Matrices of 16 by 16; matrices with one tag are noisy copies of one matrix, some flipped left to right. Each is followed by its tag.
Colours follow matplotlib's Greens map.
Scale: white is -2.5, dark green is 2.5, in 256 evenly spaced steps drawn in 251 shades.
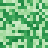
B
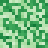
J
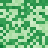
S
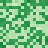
S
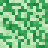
J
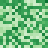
S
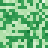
B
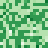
B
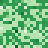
S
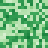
B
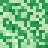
J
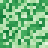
J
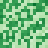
J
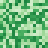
B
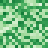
S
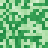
B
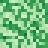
J
